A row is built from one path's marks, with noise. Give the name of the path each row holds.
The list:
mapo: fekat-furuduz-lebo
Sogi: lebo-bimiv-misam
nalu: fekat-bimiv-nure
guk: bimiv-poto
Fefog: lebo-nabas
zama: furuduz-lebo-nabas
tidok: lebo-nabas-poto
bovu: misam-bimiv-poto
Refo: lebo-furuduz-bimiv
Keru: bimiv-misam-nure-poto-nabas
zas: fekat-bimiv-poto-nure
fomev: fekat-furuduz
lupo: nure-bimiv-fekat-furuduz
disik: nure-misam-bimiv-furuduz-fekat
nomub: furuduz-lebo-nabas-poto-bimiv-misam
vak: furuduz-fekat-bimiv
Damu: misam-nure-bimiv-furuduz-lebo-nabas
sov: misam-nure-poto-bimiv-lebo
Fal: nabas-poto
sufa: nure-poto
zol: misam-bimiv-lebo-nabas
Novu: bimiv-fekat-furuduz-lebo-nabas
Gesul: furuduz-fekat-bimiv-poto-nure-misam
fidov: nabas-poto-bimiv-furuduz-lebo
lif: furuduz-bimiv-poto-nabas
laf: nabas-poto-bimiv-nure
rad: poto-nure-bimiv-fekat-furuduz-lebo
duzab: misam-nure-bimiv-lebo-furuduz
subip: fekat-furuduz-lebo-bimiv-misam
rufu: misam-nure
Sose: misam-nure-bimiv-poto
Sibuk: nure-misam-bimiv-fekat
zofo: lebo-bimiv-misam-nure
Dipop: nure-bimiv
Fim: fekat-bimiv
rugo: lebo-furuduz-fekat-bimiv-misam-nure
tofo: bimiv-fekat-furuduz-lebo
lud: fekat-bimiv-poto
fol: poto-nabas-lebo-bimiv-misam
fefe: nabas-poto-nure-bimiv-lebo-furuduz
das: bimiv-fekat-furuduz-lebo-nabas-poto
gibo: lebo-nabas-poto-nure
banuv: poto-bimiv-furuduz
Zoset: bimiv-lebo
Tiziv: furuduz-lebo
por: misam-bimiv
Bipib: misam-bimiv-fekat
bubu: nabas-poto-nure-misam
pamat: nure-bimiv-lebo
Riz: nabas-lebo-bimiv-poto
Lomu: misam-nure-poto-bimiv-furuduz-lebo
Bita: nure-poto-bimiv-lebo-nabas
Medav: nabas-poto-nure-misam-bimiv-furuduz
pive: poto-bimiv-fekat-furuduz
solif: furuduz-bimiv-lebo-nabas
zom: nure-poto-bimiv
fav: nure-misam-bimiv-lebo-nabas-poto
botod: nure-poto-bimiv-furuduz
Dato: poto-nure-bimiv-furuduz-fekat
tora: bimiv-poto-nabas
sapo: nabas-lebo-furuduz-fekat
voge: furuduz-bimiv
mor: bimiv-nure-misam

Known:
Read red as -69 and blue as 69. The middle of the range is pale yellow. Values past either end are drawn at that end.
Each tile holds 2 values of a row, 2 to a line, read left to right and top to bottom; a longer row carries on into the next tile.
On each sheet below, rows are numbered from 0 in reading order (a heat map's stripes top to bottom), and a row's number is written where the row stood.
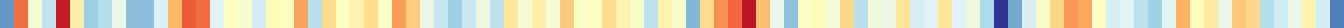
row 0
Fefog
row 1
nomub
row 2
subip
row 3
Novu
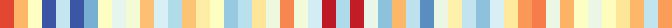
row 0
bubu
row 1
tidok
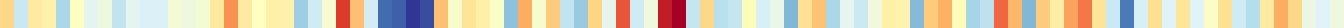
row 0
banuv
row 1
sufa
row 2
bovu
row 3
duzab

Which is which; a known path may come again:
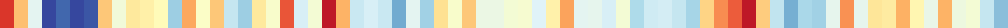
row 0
sufa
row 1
lud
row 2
Refo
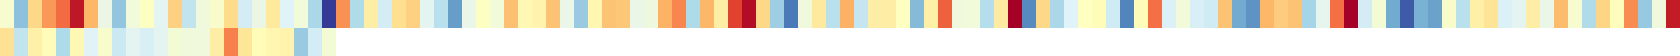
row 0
subip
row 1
pamat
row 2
Sogi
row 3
mor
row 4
zom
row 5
banuv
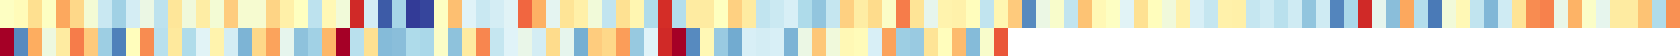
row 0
nomub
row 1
Fal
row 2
fidov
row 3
Fim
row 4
tidok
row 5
por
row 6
Sose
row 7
Dipop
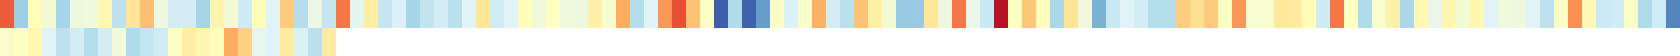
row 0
Gesul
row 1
Medav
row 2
bubu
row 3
Riz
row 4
pive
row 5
lif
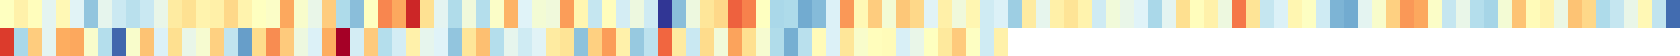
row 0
fefe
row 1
tofo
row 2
solif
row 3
das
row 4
Novu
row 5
zofo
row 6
bovu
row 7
Damu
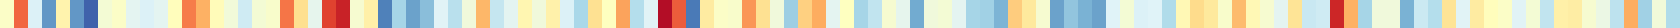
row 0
gibo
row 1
Keru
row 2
Bipib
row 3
tora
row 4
Dato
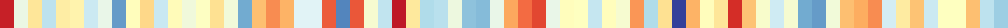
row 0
sov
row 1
Fefog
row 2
zama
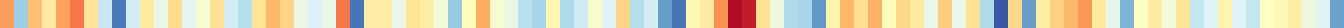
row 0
duzab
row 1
disik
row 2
Tiziv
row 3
rugo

